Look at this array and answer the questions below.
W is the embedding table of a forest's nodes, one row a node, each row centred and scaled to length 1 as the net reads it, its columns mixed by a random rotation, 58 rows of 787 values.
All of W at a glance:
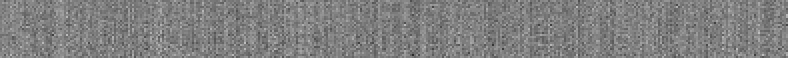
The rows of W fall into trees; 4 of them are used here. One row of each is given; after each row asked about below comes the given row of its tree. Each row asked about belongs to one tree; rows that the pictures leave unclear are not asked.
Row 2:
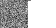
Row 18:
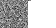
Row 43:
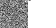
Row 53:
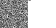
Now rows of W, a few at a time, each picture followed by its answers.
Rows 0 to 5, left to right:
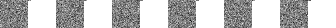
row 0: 18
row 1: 53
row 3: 43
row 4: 18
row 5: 2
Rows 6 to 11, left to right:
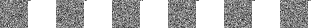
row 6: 53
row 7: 43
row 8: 18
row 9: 2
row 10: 2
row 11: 18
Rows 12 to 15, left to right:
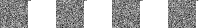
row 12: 2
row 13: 18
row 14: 2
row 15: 53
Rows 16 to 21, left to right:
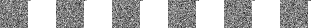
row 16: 53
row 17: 18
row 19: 2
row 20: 43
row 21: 2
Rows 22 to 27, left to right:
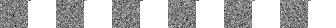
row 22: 43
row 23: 18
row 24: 2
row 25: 2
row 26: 43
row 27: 18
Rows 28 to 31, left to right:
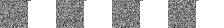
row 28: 2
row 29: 53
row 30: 2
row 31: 18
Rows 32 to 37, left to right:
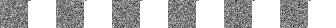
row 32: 2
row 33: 43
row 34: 18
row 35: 18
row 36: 43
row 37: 43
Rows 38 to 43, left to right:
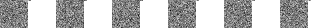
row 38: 43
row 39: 2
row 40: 2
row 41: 43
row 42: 43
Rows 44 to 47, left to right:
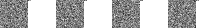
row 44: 18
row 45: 18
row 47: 2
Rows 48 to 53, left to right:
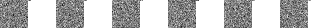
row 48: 43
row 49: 43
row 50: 18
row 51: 2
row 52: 18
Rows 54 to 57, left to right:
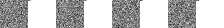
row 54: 53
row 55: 53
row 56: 18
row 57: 2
